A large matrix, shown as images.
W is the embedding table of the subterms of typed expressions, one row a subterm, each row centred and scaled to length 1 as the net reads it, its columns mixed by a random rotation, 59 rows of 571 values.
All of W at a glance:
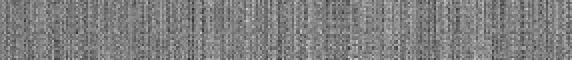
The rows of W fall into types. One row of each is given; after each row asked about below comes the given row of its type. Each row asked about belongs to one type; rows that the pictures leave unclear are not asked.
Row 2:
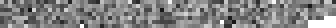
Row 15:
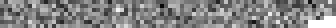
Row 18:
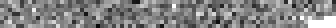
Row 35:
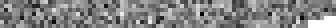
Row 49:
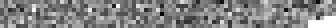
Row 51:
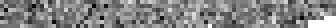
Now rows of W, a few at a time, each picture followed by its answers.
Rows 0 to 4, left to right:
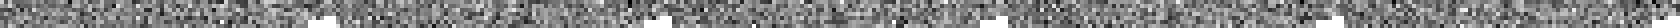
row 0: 49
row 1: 35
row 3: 2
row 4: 15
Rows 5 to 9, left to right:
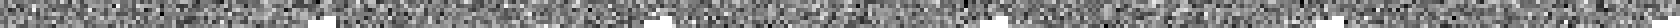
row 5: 49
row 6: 15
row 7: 35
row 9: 2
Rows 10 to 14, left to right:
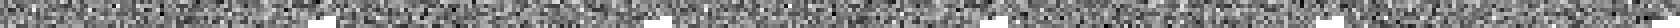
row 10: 49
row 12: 49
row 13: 18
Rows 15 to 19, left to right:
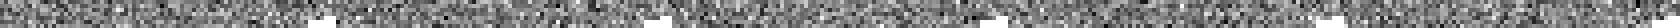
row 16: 2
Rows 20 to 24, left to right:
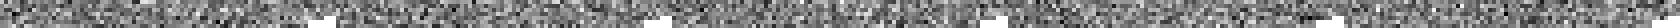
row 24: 49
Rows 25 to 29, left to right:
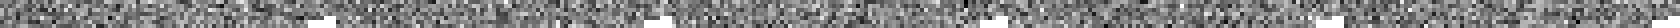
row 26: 2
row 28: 18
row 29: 2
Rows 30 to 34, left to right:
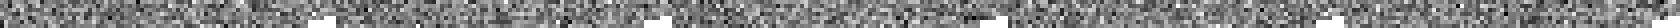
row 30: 18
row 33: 15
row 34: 49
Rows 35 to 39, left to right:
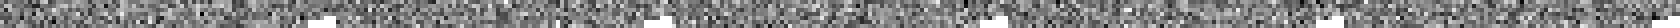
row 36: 2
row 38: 15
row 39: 2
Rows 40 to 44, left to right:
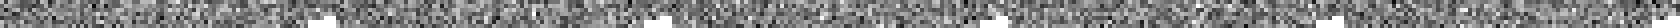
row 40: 51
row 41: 35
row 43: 51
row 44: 15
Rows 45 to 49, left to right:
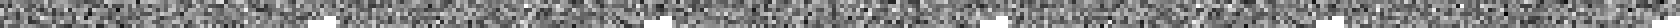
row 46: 51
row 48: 51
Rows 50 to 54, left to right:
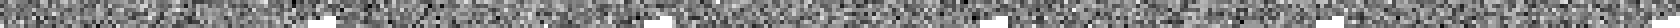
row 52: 35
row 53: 2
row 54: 18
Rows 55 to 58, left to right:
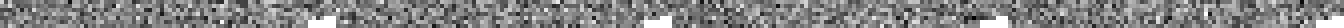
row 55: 49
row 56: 18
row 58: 35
